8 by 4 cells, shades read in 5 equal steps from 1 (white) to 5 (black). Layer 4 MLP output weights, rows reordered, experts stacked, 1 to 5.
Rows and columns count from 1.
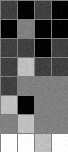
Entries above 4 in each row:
2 3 1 0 0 1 0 0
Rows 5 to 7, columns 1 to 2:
4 3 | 2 5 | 3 2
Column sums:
27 25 29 28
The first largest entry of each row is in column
2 1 3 1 1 2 1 3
